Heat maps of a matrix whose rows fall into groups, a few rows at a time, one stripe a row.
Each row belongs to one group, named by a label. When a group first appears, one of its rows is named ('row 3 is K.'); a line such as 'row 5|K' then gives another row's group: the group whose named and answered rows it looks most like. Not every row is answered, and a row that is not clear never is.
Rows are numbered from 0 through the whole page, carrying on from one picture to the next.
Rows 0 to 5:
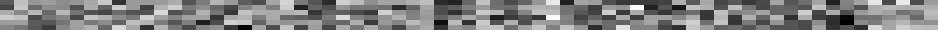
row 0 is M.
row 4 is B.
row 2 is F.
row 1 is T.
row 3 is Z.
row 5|T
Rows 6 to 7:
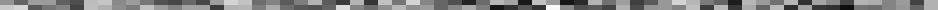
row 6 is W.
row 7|Z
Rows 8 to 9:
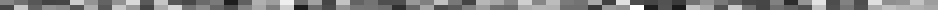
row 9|T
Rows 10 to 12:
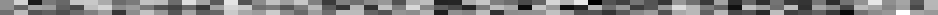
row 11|W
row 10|M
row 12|B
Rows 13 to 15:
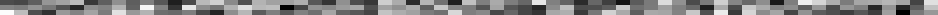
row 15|Z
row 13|F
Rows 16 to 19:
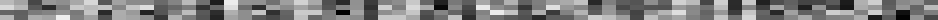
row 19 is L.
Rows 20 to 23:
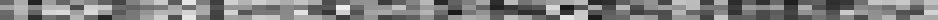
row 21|Z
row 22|M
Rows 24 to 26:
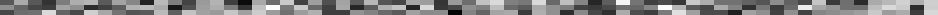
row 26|W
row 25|F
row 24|T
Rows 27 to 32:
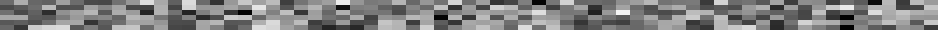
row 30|B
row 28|W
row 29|T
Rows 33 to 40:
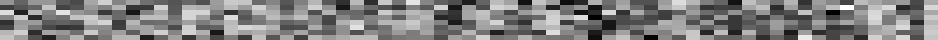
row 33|W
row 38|B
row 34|W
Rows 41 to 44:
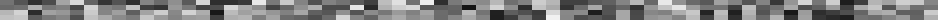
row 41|F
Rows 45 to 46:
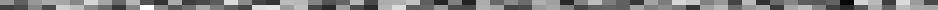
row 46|F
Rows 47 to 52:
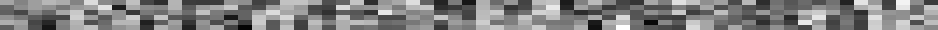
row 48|M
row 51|T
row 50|T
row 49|F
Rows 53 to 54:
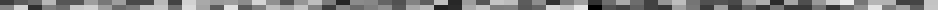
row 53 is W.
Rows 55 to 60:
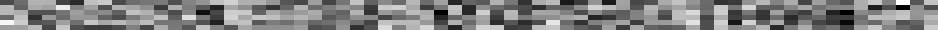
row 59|Z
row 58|B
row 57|B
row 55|W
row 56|L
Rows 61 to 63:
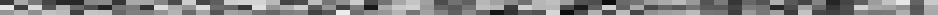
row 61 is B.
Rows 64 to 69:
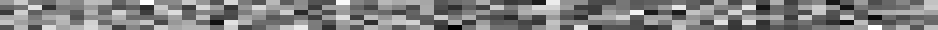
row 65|F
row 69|M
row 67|Z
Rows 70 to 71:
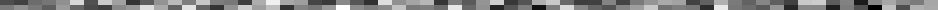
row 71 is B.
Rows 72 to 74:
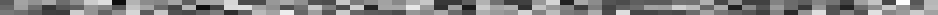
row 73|B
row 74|T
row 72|M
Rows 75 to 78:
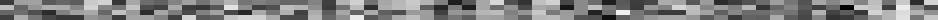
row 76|L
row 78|B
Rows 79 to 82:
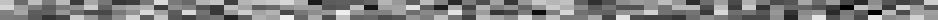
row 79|F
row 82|T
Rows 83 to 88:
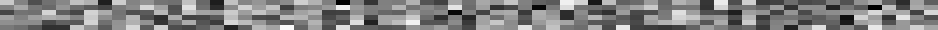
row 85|W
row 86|L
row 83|L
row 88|T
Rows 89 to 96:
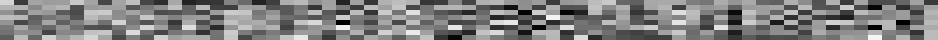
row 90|Z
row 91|W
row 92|Z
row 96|M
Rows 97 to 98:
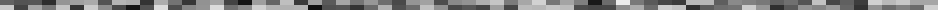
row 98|F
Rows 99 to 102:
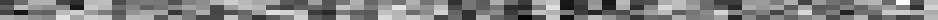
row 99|W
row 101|F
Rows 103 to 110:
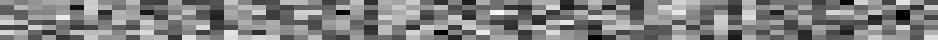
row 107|Z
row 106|L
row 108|F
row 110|W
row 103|L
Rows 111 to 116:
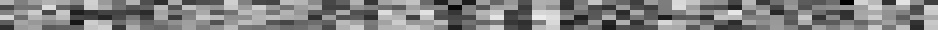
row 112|W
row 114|F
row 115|Z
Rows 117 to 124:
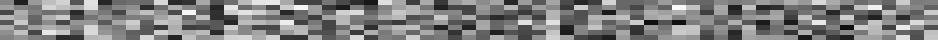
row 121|T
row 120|Z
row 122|L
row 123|Z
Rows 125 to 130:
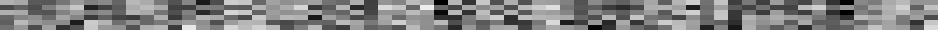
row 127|B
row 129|Z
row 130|W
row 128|F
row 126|F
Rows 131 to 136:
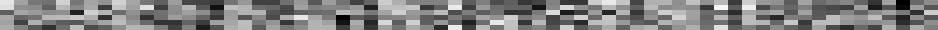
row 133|Z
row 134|L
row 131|Z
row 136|B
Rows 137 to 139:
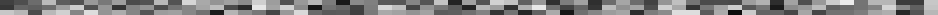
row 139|Z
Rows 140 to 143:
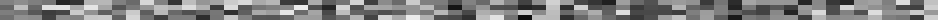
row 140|W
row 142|T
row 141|M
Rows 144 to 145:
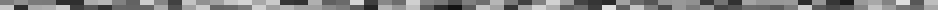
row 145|F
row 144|W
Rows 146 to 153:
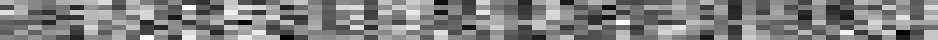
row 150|T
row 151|L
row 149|W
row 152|Z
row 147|B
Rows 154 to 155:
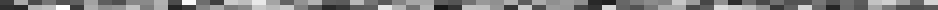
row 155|F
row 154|B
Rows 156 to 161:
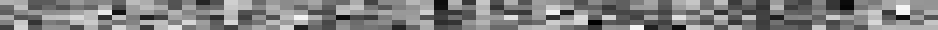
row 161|T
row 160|M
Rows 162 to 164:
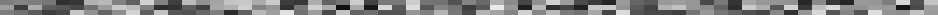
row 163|W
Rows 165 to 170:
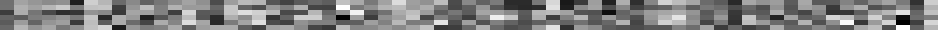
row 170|M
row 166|M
